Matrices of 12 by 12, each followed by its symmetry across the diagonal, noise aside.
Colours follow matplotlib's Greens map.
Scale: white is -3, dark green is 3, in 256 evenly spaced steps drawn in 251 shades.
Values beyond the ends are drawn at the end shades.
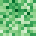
neither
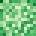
symmetric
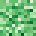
neither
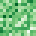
symmetric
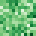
neither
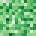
neither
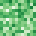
neither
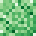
symmetric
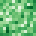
symmetric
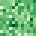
neither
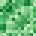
symmetric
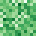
symmetric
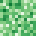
symmetric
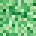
neither
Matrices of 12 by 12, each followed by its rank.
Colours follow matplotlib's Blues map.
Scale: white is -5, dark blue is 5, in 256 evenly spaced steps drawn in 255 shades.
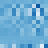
two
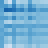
two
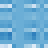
one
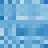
two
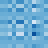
one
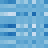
one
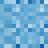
two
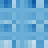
one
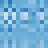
two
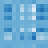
one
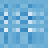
one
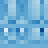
two
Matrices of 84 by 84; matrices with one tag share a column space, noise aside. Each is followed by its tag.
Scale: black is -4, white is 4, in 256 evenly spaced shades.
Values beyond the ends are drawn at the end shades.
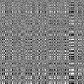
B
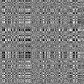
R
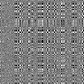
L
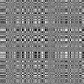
R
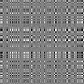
R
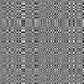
L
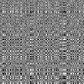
B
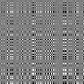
B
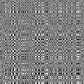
B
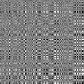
B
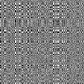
L
